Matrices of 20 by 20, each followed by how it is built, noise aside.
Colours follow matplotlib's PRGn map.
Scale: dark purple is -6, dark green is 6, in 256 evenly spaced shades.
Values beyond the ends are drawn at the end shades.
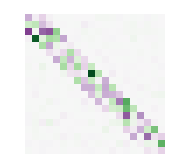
banded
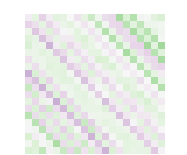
Toeplitz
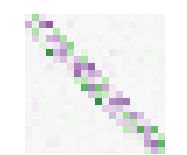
banded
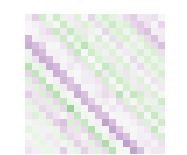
Toeplitz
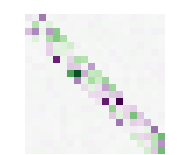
banded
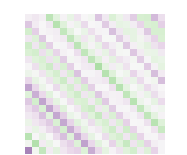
Toeplitz
